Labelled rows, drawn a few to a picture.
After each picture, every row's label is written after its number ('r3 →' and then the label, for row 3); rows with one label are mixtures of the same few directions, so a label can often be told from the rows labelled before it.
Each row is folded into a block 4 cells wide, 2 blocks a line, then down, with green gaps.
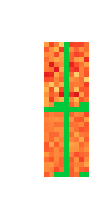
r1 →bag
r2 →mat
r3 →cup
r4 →bag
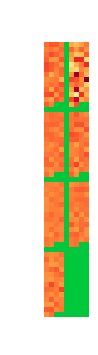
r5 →mat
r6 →mat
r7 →mat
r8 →mat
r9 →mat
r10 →cup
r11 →mat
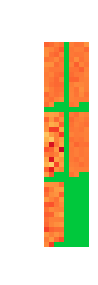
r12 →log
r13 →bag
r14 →mat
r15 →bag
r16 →log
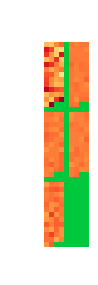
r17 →log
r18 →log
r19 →mat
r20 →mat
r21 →cup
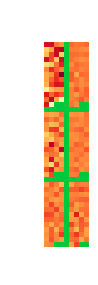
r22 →log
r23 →cup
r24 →mat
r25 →mat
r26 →bag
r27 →cup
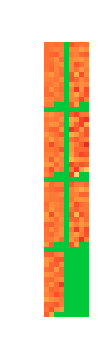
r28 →mat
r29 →cup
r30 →mat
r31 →log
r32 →cup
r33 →cup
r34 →log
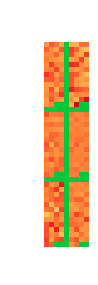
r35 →bag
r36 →log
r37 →cup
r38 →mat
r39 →bag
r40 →mat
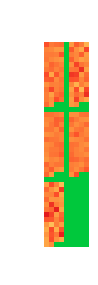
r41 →cup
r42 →bag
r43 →log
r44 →log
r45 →bag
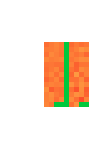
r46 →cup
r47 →cup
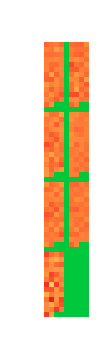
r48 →cup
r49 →mat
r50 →bag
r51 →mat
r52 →bag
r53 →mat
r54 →cup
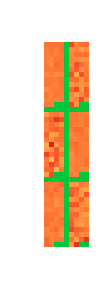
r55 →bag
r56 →cup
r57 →cup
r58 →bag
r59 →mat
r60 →log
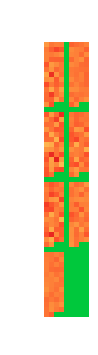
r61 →cup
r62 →log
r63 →bag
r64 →mat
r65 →mat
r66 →bag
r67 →bag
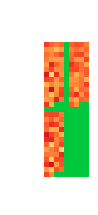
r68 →cup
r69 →mat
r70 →mat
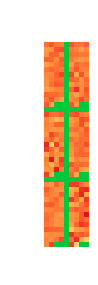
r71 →log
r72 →cup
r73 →cup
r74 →log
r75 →log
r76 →log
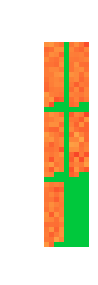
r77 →log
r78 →bag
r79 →mat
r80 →bag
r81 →cup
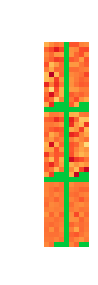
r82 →cup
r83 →log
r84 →cup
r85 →log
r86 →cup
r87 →cup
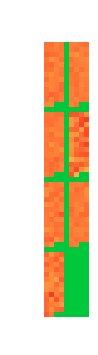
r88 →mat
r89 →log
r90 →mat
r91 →log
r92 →log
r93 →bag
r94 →bag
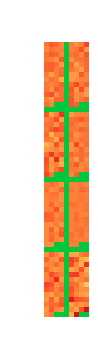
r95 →mat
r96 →bag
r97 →bag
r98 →cup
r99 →bag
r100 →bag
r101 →bag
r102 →log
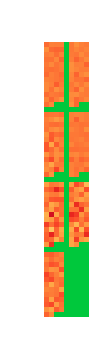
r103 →log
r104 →mat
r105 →cup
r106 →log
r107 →cup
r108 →bag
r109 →mat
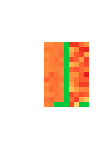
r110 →mat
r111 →log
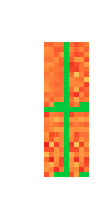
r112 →log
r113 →mat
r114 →cup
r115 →cup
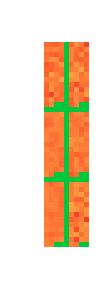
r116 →mat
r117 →bag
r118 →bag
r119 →bag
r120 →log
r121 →mat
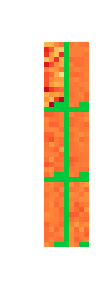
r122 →log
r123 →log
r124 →mat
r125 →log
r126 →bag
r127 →bag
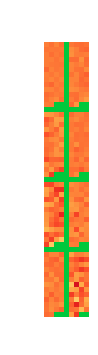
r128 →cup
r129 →log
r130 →log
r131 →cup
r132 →log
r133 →mat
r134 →bag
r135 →cup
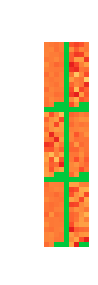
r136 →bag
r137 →mat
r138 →bag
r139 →cup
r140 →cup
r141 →log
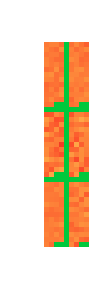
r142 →bag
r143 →bag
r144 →log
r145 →cup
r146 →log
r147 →log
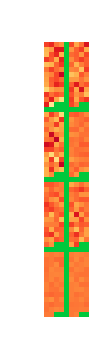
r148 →log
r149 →bag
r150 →bag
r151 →log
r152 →mat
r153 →cup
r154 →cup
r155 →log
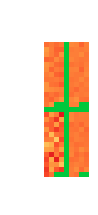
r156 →log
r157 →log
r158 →bag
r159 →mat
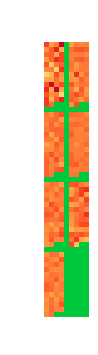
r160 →bag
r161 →cup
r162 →bag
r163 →mat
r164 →bag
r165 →log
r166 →bag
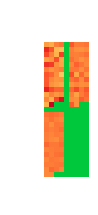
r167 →log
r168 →cup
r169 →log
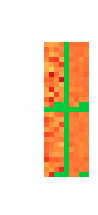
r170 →mat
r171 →log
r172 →log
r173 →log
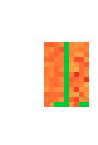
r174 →log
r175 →mat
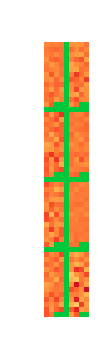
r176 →cup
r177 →mat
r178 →bag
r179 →bag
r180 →cup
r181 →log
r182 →bag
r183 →mat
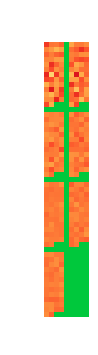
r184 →cup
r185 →cup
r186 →mat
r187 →bag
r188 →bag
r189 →bag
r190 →log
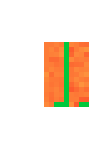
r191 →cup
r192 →log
